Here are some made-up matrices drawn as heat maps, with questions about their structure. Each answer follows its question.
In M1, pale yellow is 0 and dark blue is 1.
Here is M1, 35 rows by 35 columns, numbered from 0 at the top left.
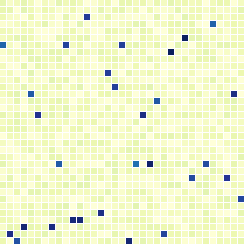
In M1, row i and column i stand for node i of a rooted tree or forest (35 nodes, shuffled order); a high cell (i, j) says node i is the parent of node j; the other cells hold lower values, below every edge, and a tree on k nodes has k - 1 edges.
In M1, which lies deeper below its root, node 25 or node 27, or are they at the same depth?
node 27
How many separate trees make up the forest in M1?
5
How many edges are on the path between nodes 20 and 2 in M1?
3
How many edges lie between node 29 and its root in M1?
3
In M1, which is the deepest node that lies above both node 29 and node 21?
23
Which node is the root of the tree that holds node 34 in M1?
28
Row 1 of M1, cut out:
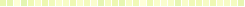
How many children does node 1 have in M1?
0
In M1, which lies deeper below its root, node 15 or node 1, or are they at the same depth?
the same depth
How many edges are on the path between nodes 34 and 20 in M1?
4
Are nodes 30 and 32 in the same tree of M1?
yes
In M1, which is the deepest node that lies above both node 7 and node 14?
32
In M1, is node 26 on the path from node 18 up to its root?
no
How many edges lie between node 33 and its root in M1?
1
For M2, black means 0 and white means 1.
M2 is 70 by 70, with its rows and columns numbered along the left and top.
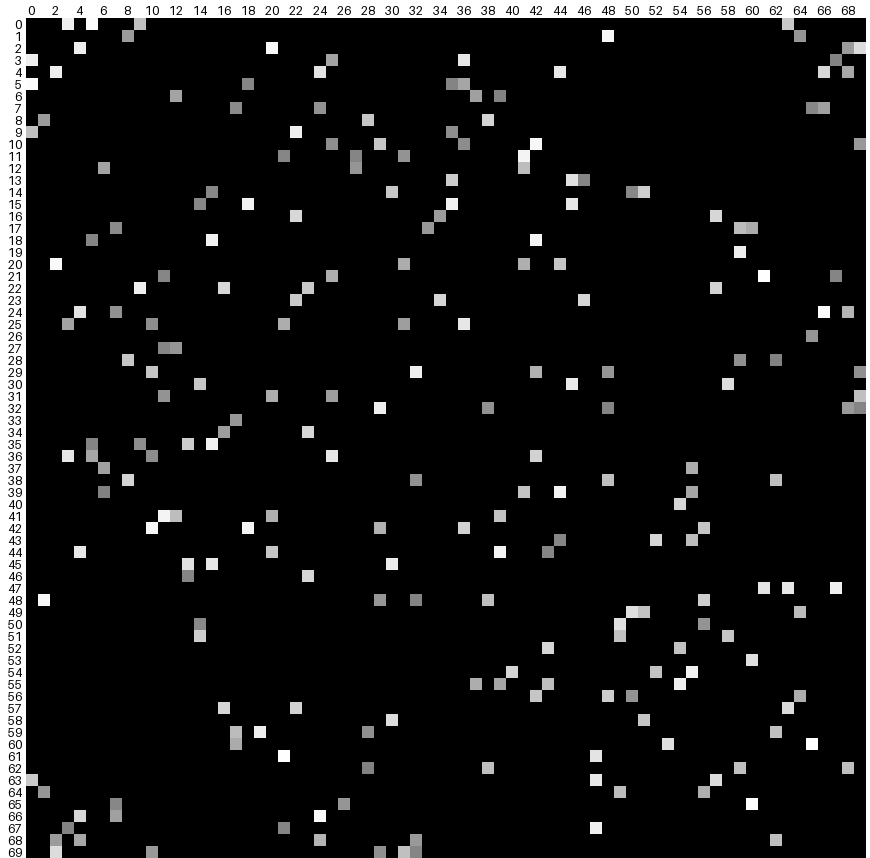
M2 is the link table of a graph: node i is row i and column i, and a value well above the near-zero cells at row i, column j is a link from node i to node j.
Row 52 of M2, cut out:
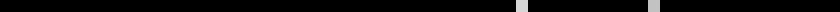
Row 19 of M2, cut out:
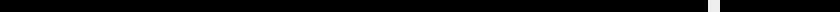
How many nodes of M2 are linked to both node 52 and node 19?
0
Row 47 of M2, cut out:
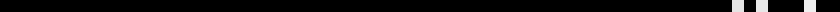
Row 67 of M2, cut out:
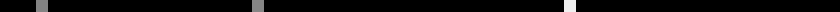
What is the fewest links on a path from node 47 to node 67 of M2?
1
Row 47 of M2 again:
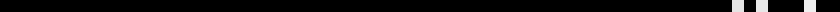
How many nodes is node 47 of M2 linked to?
3
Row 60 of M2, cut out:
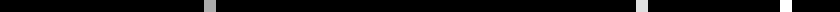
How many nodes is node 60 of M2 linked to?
3
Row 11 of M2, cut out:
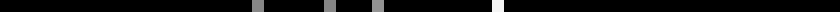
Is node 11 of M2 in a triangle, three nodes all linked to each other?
no
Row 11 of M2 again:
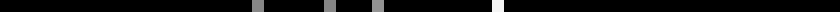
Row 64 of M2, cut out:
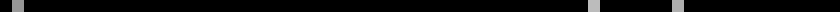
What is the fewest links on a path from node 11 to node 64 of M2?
6
